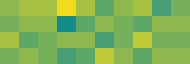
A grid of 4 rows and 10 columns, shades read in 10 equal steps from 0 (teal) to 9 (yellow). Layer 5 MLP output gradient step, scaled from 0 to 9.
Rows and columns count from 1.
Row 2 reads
4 5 5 0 3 5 4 3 5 5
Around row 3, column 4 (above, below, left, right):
0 2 4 5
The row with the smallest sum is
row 2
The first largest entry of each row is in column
4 2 8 6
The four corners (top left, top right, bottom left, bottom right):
5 4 4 5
